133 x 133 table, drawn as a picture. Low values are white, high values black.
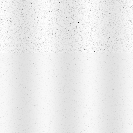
On average the colour sits 10% of the way up the scale. There is no overall slope. No row or column stands out. Stripes running up and down repeat 3 times from left to right. The bottom part is calmer, past a seam about 40% of the way down. The values are skewed, with a long tail toward high values.
